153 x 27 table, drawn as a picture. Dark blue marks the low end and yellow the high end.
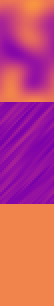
The table splits into 3 rows of 1 panel. Panel 1,1: middling, smooth, strong in contrast. Panel 2,1: low, slanting up to the right, faint in contrast. Panel 3,1: high, flat.
